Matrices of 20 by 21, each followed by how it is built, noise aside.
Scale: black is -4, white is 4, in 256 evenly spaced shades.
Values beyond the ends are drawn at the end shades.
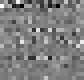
uneven rows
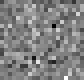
noise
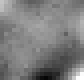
smooth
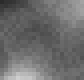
smooth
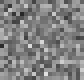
noise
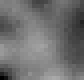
smooth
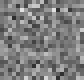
noise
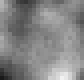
smooth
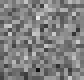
noise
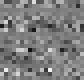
uneven rows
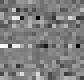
uneven rows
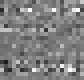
uneven rows
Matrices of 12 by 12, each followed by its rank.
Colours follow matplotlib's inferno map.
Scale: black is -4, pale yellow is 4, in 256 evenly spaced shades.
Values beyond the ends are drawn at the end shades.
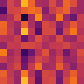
two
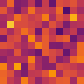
full rank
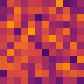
full rank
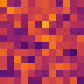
full rank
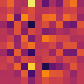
two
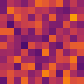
full rank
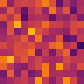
full rank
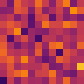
full rank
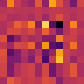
two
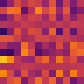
two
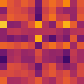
two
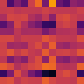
two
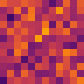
full rank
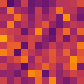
full rank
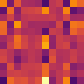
two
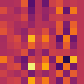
two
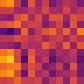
two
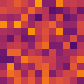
full rank
